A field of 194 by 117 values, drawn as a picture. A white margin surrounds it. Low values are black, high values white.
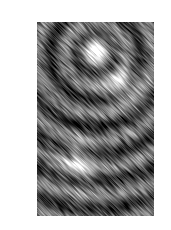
Ninth with the highest average: top middle. Slope: none. Bumps: three. Rings: centred on the top middle.
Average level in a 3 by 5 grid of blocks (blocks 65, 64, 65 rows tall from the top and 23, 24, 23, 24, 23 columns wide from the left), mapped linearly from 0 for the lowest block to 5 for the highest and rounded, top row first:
02541
01121
13201
